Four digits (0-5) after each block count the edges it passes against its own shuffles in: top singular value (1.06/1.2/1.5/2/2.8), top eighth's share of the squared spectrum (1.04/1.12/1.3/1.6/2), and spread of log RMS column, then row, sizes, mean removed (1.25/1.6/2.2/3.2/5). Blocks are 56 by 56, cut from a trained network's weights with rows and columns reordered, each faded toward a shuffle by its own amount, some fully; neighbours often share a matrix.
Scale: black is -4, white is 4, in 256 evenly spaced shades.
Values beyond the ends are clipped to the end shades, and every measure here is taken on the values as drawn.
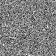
0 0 0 0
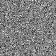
0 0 0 0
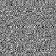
3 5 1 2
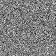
0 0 0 0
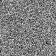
2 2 0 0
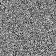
1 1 0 0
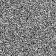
0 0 0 0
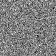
0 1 0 0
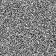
0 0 0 0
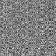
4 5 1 2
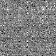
2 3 2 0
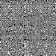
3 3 3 1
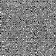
2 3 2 0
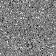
0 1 0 0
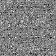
2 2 2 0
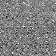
2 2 1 1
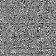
2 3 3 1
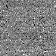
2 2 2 0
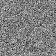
2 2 0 0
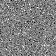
0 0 0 0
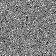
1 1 0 0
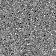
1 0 0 0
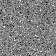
0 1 0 0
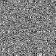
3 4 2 2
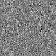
3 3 1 1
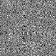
3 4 2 2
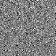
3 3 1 2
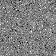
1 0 0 0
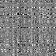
3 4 0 3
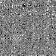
2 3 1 2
